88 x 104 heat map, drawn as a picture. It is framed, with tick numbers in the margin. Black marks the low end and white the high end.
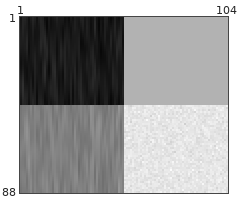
It is made of 2 by 2 panels. Panel 1,1: very low, streaked downward, faint in contrast. Panel 1,2: high, flat. Panel 2,1: middling, streaked downward, faint in contrast. Panel 2,2: very high, fine-grained, faint in contrast.
